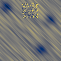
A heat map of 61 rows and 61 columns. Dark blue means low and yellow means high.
Odd patch: rougher, in the top middle. Roughest part: top middle. Slope: none. Dips: three. Mirror symmetry: none.
